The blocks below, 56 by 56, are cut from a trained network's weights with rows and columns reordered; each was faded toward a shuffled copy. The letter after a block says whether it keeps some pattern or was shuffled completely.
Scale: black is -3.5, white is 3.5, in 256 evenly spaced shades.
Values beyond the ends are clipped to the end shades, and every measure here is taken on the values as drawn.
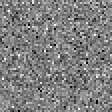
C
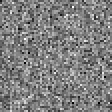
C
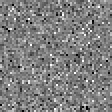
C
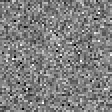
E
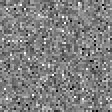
E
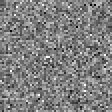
E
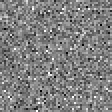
E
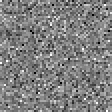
E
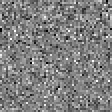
C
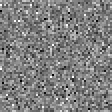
E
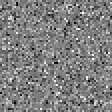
C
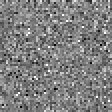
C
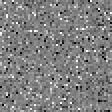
E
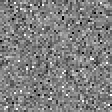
E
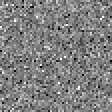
E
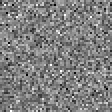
E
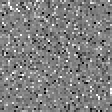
E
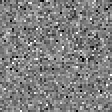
C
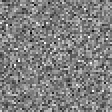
E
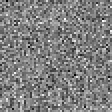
C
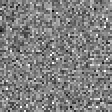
C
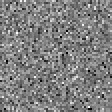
E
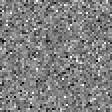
E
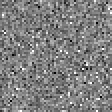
E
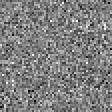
E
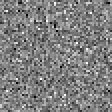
E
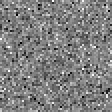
E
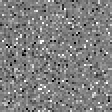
E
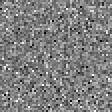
E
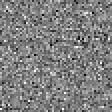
E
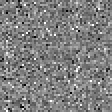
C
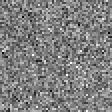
E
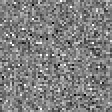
C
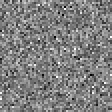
E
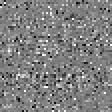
C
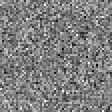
E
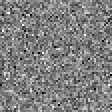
E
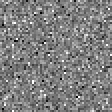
E
